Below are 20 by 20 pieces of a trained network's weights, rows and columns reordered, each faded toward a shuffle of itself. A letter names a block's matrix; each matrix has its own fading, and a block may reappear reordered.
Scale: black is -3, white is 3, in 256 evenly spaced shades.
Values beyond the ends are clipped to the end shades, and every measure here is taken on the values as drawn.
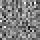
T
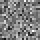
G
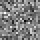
G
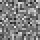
G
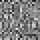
T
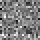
T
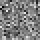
G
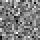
G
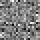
T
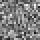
G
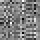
T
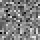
G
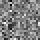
T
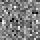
G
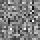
T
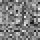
T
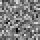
G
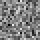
G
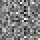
T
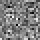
T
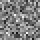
G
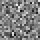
G
